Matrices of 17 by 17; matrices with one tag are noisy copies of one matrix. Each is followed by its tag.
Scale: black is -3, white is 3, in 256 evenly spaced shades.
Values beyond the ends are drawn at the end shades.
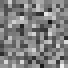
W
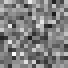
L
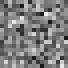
W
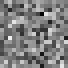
W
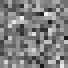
W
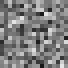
W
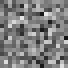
W
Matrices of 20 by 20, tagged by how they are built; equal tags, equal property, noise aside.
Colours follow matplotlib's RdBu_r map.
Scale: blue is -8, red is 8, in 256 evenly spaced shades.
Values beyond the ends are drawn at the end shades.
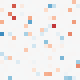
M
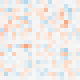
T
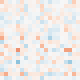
T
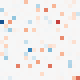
M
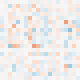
T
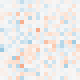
T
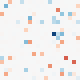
M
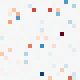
M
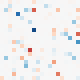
M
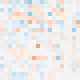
T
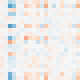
T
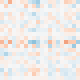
T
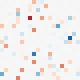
M
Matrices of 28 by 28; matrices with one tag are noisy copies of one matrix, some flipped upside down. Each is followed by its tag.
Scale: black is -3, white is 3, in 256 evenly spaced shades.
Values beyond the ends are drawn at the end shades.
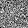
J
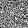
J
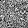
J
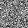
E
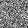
E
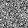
E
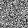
E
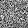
J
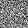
J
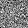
J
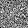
J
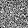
J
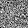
J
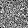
J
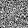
J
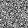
E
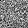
J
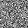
E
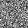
E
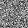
E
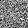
J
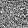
J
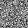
E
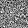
J
